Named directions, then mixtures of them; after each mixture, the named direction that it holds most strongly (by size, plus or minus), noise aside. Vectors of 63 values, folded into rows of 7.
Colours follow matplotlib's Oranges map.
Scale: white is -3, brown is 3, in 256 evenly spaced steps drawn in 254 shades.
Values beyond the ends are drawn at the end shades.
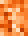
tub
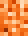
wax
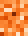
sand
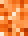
tub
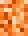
tub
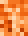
tub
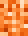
wax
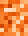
sand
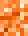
sand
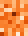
sand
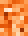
tub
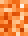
sand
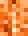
wax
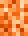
wax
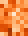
tub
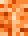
tub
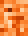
tub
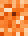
sand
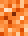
sand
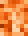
tub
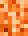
wax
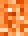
wax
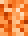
tub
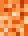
sand
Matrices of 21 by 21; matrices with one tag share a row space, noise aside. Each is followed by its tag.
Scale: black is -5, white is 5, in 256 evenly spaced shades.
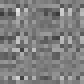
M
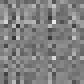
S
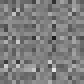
S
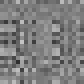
M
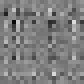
S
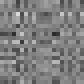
M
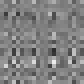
S
